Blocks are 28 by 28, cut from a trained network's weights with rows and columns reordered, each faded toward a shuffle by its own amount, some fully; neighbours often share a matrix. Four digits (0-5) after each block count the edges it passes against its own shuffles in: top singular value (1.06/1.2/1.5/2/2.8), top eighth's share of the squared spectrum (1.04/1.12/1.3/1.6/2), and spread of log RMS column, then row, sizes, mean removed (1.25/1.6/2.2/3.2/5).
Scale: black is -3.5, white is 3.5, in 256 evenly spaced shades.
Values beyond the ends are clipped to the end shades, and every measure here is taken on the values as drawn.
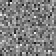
0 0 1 0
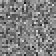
0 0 0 0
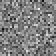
0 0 0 0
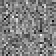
3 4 2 0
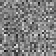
3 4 2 1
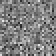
3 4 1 1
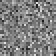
1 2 0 0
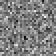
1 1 0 0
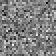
2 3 1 1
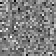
0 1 0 0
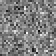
2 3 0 0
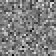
0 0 0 0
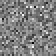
2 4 1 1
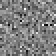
2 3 1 1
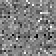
1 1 1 1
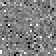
0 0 0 0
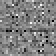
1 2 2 1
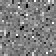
0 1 0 0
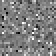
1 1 1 0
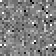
0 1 0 0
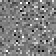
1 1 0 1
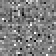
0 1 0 0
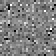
1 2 1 0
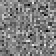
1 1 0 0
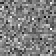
0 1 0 0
